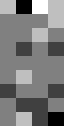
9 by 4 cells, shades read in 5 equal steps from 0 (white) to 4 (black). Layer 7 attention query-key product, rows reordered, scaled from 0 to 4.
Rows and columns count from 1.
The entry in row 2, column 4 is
1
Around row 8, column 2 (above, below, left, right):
2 1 2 3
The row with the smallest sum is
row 1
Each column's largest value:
3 4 3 4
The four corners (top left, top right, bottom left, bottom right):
1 1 2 4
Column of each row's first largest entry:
2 1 1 2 1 1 1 2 4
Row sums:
6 7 7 10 8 7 10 10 10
